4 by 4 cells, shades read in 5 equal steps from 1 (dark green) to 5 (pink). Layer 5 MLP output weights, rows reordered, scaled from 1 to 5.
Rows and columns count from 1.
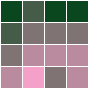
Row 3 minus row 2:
1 1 1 1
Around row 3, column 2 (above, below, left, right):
3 5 3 4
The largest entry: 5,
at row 4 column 2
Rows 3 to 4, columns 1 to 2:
3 4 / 4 5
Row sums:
5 11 15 16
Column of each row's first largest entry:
2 2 2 2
